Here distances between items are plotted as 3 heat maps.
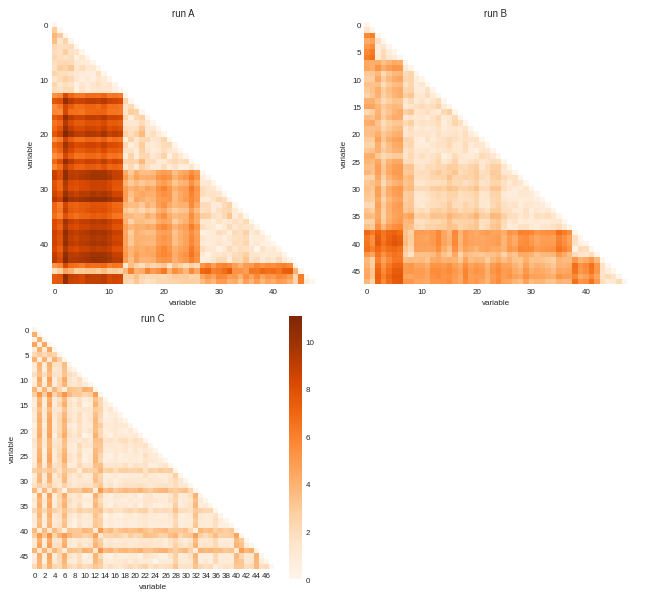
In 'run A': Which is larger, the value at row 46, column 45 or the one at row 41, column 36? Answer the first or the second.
the first
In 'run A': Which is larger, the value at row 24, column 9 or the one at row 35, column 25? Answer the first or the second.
the first
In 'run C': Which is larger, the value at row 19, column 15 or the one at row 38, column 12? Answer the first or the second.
the second
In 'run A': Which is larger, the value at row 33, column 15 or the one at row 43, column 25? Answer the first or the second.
the second
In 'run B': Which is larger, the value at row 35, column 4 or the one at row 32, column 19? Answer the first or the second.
the first
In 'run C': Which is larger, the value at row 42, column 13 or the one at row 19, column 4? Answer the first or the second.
the first
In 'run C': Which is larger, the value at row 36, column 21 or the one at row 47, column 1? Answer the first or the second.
the second
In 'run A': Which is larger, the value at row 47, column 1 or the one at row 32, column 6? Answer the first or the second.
the second
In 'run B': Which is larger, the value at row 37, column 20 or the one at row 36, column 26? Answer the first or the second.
the first
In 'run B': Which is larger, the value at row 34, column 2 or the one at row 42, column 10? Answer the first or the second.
the first
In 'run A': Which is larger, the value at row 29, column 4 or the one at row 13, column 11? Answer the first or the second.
the first
